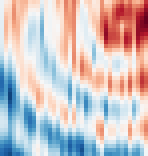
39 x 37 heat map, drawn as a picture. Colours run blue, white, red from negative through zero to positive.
Slope: up to the top right. Ninth with the highest average: top right. Histogram: bell-shaped. Rings: centred on the top right. Ninth with the lowest average: bottom left. Mirror symmetry: none. Lone odd cells: none.
